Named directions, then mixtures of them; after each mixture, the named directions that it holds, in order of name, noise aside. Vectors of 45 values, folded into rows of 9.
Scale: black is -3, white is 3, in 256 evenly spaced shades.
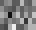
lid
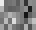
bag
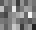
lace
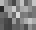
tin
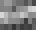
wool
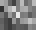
tin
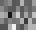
lid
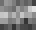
wool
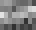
wool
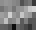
lid, wool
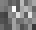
lace, tin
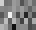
bag, lid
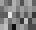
lid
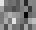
bag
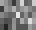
lid, tin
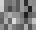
bag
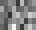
lace, lid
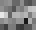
lid, wool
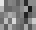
bag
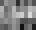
lace, wool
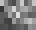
tin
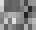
bag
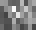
lace, tin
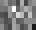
lace, tin
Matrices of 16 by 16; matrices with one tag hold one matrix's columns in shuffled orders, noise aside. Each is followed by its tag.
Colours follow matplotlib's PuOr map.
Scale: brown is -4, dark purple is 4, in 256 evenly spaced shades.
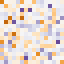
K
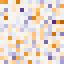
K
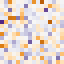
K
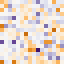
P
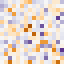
P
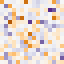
K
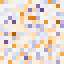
K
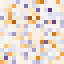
K
